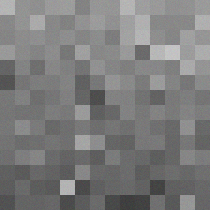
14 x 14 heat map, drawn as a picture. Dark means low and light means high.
No single row or column stands out from its neighbours. The ninth with the highest average is the top right. The field climbs toward the top. The middle left is the smoothest part. The histogram is bell-shaped.
